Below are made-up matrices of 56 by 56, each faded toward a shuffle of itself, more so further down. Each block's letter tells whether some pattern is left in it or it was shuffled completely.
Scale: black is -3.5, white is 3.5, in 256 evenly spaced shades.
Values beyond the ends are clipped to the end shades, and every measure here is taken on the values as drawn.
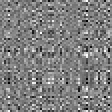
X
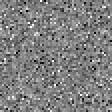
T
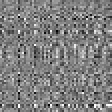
X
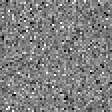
T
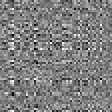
X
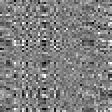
X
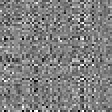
X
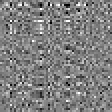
X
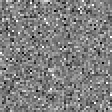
T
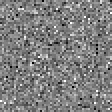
T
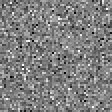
T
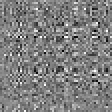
X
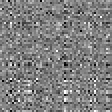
X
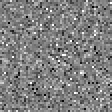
T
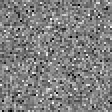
T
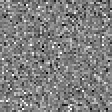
T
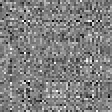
X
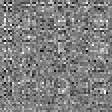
X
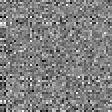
X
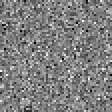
T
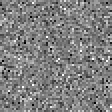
T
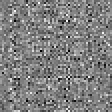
X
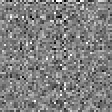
X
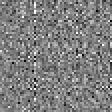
X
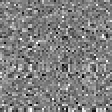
X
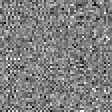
X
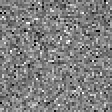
T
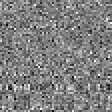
X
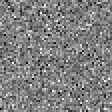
T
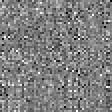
X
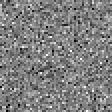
T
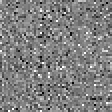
X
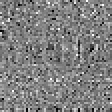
X
